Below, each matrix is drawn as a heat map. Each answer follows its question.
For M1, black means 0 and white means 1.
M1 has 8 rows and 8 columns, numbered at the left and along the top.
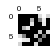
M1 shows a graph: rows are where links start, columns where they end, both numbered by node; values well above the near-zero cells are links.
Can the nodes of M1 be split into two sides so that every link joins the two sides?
no
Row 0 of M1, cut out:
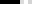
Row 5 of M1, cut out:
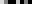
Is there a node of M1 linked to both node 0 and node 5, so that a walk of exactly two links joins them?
yes
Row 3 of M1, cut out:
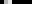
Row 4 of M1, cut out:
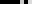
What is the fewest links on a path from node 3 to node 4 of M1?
3
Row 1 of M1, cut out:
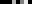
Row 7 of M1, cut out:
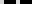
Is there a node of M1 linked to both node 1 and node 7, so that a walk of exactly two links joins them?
no
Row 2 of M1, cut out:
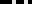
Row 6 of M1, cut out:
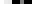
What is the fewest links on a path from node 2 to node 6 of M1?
1
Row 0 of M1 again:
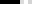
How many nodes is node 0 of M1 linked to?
3
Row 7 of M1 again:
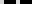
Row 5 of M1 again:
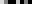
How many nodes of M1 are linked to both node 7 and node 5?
2
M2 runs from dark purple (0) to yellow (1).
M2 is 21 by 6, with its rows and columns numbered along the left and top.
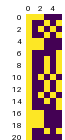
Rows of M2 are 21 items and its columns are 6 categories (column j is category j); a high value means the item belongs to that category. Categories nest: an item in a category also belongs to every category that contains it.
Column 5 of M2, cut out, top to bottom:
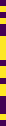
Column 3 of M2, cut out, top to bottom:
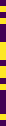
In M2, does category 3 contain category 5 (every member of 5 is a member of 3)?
no
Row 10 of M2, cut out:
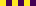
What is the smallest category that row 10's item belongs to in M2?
4
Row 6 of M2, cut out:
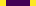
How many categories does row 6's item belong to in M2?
2
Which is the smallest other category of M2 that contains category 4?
2
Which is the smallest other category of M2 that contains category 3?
5
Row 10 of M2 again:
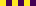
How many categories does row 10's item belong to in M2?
3
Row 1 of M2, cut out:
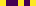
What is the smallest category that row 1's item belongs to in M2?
3
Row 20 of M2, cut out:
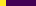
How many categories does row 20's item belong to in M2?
1
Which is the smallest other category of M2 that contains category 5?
0
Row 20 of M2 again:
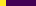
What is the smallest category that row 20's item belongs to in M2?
0
